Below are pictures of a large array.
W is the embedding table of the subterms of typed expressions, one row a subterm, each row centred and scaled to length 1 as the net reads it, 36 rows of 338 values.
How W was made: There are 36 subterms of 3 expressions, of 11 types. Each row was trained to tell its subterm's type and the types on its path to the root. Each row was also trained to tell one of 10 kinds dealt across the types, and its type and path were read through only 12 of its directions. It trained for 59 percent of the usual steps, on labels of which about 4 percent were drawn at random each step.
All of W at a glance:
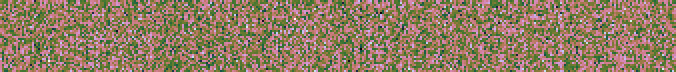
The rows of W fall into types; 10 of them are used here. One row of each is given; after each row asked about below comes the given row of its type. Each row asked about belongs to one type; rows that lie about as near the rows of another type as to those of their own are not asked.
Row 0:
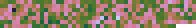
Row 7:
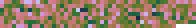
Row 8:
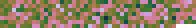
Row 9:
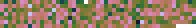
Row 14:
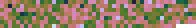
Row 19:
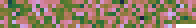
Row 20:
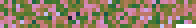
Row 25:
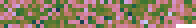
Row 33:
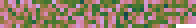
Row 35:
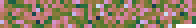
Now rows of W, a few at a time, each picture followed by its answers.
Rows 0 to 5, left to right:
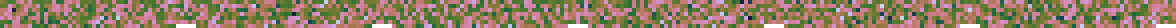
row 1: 8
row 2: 8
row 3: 0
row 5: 25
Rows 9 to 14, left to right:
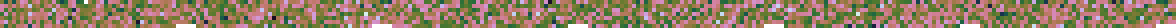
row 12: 0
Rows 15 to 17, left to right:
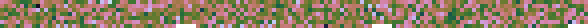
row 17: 7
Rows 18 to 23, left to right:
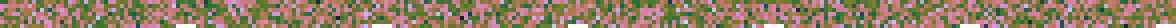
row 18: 9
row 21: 8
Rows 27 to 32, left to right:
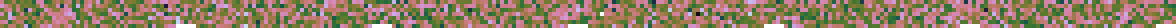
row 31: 25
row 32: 33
